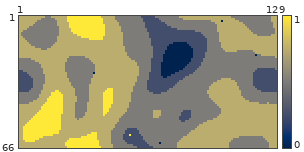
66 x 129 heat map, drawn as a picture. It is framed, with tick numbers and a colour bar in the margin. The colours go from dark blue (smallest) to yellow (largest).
Average level on the scale: 60%. Calmest part: bottom right. Lone odd cells: 5, 1 higher and 4 lower than their neighbours. Ninth with the lowest average: top middle.
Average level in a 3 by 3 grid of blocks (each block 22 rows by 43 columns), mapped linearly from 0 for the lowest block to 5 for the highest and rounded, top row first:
4 0 2 / 2 1 1 / 5 1 3
